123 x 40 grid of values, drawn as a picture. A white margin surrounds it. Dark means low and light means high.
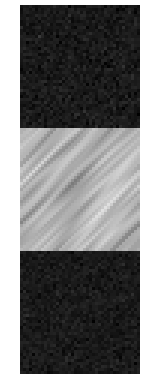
The table splits into 3 rows of 1 panel. Panel 1,1: very low, fine-grained, faint in contrast. Panel 2,1: high, slanting up to the right. Panel 3,1: very low, fine-grained, faint in contrast.
